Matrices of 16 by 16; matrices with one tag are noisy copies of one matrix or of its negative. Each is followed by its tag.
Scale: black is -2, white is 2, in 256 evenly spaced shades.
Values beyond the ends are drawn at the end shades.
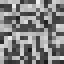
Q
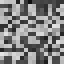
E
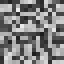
Q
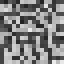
Q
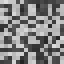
E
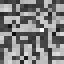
Q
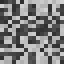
E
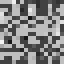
E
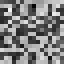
E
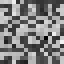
E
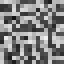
Q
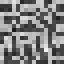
Q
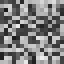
E
